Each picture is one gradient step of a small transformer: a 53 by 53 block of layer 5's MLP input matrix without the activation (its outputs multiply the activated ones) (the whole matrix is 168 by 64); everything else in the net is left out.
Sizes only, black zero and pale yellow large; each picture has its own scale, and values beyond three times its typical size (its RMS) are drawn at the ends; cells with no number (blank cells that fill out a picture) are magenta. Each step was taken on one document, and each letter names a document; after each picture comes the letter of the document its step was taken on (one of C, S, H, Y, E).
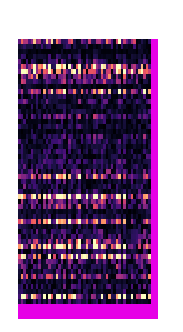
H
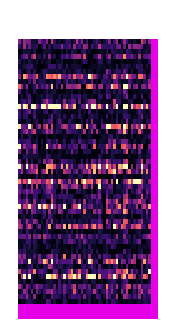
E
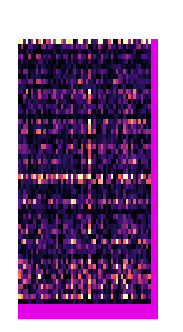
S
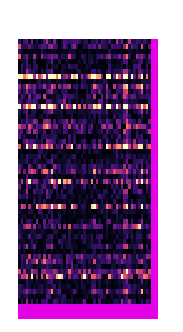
E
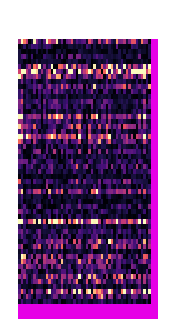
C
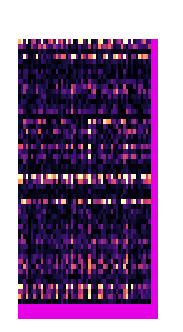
S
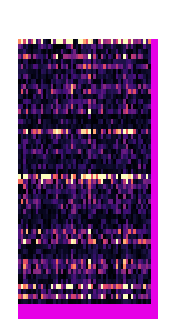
S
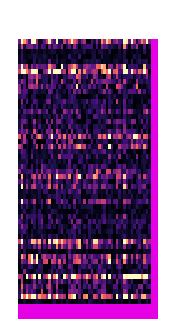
H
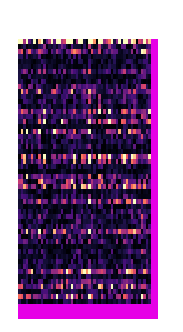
S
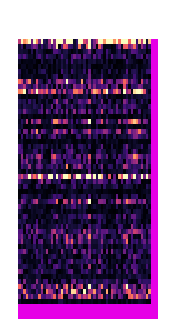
S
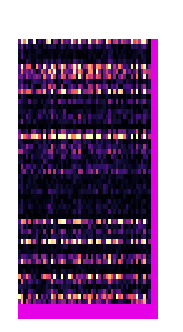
C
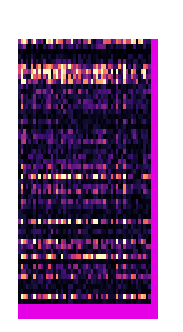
H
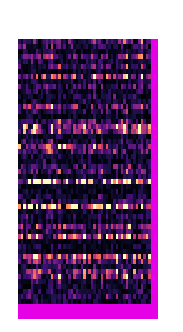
E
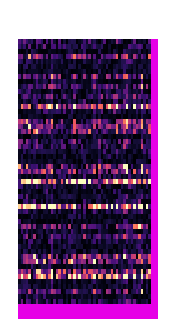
E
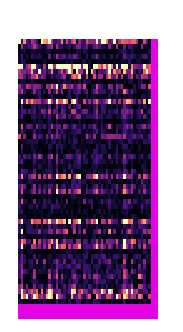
H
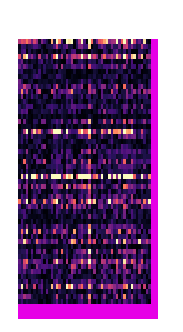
S
